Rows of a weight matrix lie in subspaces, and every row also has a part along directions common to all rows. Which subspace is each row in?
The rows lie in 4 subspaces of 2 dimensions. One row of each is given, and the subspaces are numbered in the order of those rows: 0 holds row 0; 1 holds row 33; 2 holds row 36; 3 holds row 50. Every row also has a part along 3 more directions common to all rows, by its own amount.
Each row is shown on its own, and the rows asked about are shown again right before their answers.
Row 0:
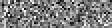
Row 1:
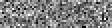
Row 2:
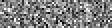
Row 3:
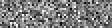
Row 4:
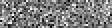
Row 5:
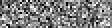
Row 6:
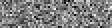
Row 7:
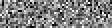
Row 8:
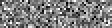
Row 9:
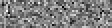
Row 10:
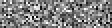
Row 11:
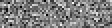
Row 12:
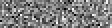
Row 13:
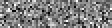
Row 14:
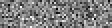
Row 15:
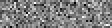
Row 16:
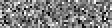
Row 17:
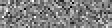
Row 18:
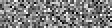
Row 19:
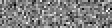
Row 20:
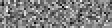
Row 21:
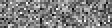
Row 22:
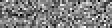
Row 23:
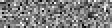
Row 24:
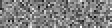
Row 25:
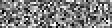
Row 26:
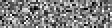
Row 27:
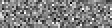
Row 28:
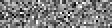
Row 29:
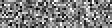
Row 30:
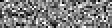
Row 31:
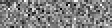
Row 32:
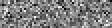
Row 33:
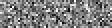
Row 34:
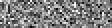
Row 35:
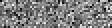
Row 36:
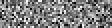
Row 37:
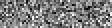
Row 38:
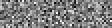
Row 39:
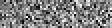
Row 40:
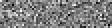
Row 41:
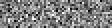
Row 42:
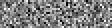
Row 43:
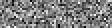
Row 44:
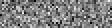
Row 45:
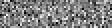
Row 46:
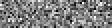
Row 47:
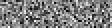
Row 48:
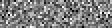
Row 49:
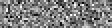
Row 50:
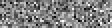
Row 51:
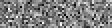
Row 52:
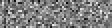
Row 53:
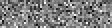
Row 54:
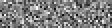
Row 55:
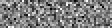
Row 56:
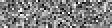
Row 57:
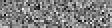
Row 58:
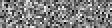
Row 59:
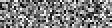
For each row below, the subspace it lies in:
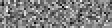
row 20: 0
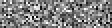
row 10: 3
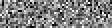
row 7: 0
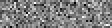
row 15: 1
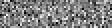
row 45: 2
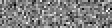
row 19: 2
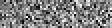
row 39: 3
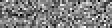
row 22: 2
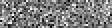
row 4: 3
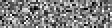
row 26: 3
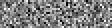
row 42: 1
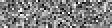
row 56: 2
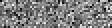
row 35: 2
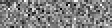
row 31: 1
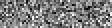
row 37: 3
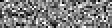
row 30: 2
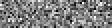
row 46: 1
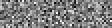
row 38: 1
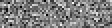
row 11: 0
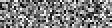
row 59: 1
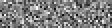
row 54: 3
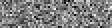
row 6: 3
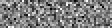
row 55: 1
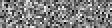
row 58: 0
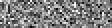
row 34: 0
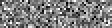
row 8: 1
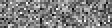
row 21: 3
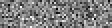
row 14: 0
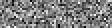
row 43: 2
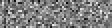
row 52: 0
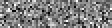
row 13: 2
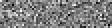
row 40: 2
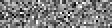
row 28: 2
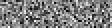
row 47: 3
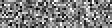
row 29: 0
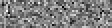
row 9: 0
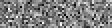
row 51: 0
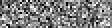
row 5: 1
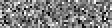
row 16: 2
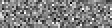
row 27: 2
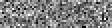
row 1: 2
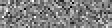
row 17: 0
